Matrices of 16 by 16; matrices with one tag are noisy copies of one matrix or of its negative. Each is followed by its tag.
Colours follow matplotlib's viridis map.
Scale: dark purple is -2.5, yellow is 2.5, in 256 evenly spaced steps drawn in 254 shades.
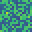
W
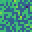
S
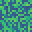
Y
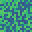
S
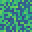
S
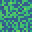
Y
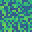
Y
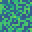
W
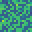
W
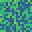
S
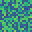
Y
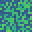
S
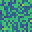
Y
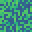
S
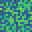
S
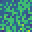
S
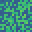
S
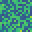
W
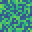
W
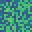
S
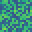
W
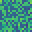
Y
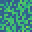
S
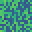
S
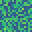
Y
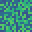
S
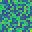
W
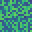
Y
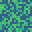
W
